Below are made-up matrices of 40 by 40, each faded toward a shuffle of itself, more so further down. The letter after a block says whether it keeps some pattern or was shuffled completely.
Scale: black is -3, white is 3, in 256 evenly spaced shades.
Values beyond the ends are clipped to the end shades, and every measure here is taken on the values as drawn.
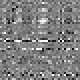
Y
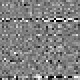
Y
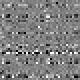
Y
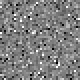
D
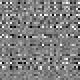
Y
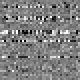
Y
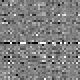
Y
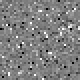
D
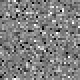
D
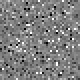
D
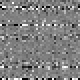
Y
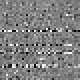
Y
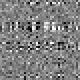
Y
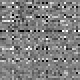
Y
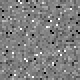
D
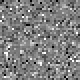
D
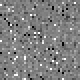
D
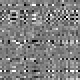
Y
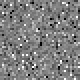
D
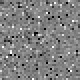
D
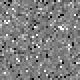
D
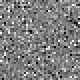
D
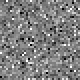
D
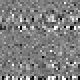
Y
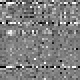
Y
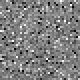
D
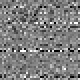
Y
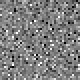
D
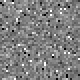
D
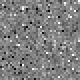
D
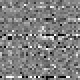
Y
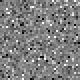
D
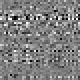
Y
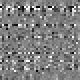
Y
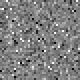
D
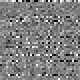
Y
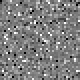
D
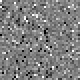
D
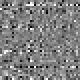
Y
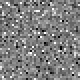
D
